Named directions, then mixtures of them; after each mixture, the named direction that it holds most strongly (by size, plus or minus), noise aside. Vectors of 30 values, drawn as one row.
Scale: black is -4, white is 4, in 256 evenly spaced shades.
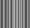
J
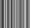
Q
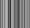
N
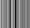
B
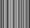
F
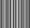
F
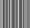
J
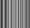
J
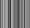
N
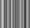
Q
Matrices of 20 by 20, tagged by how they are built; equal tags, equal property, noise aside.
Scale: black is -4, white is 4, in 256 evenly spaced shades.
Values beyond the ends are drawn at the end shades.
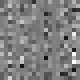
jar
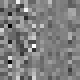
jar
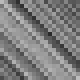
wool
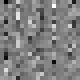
jar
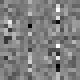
jar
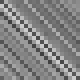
wool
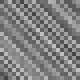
wool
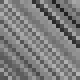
wool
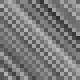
wool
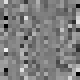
jar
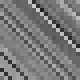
wool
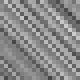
wool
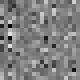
jar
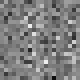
jar
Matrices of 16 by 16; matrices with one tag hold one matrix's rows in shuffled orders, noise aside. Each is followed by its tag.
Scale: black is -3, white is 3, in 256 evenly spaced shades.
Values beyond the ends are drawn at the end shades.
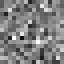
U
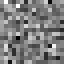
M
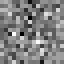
U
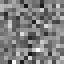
U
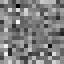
M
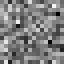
M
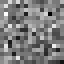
M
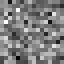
M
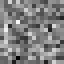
M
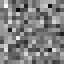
M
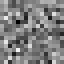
M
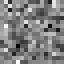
M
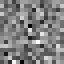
U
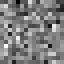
M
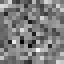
U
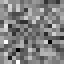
M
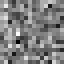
M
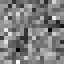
M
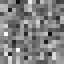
M
